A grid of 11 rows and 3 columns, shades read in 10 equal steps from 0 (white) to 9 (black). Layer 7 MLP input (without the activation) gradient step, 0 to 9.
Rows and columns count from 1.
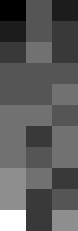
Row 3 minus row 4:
1 -1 1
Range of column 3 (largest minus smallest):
4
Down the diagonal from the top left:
9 6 7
